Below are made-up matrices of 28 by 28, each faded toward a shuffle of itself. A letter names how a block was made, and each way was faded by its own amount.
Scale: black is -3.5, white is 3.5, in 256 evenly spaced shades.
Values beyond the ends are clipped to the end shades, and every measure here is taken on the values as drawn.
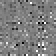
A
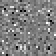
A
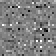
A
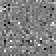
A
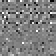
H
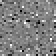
A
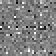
A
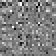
H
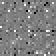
A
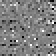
A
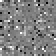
A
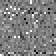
A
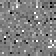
A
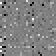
A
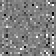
A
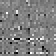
H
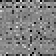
H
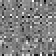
H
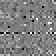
H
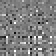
H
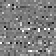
A
